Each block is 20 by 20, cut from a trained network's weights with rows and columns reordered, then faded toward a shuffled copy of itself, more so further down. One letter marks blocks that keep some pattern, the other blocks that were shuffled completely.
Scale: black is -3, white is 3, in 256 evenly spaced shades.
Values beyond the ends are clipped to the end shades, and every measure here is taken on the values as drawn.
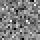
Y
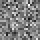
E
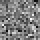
E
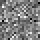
Y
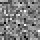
E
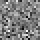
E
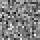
Y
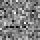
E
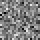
Y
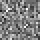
E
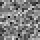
Y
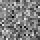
Y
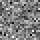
Y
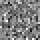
E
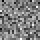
Y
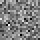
Y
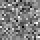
Y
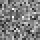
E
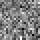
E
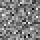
E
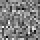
E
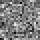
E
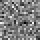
E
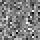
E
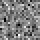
Y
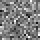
Y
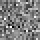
Y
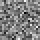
Y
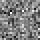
Y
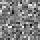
E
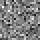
Y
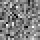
Y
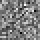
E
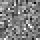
Y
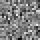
Y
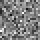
Y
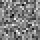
Y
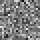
Y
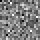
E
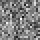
Y
